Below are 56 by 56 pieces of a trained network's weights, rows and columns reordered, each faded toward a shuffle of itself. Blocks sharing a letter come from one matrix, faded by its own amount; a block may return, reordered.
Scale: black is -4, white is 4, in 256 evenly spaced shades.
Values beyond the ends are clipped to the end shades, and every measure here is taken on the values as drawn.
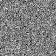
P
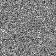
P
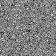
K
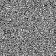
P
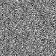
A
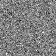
K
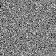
P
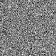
A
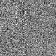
A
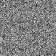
P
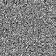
P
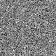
K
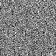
A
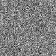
A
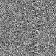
A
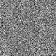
A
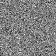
P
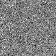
K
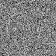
P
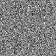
A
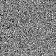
K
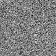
P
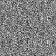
A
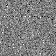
K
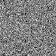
P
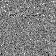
K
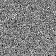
P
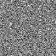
A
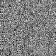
A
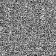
A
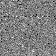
K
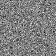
P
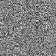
A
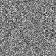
A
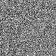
P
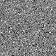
K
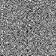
A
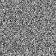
A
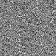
A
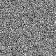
P
